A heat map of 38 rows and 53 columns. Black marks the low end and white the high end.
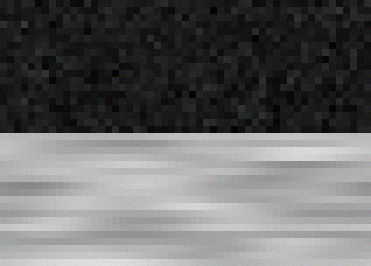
It is made of 2 by 1 panels. Panel 1,1: very low, fine-grained, faint in contrast. Panel 2,1: high, streaked across.
